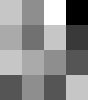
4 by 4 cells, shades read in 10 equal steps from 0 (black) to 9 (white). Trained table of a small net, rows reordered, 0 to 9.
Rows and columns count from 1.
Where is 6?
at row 2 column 1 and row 3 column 2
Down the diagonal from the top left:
7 4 5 7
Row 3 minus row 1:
0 1 -4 3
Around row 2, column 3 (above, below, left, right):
9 5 4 2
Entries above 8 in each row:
1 0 0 0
